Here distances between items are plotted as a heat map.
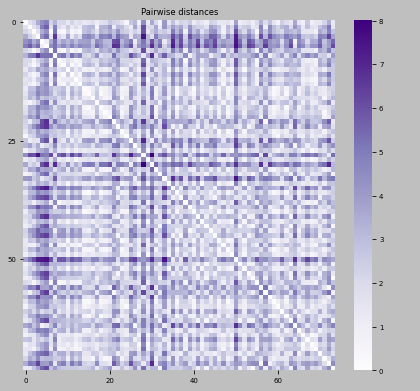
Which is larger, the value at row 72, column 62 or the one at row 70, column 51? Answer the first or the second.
the first
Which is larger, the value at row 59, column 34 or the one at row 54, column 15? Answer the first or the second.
the second
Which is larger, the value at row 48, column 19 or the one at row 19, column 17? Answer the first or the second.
the second
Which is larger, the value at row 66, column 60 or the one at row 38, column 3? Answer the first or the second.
the second
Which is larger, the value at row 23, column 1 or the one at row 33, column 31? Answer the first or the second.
the second
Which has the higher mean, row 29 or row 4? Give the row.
4
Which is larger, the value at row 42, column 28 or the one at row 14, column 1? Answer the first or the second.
the first
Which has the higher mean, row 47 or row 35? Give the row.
35
